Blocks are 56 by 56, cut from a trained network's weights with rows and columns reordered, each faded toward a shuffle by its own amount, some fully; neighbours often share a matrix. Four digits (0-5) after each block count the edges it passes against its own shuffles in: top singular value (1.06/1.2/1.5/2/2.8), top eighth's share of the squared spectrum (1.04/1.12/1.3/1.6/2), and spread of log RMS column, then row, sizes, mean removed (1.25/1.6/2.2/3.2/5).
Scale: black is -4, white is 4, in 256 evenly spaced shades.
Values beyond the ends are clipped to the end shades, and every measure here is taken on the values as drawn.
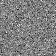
0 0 0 0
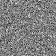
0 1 0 0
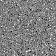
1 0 0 0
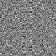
3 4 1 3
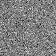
0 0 0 0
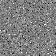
1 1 0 1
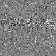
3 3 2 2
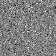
2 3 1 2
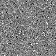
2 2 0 1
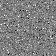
0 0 0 0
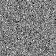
0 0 0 0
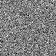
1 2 0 0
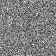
0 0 0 0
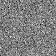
1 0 0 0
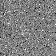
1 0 0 0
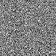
2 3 1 1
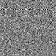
3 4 0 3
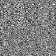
3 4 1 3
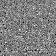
1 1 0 0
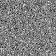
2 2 0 0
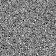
1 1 0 0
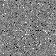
2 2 0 1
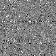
2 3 1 1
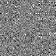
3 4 2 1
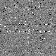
3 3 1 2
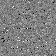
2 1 0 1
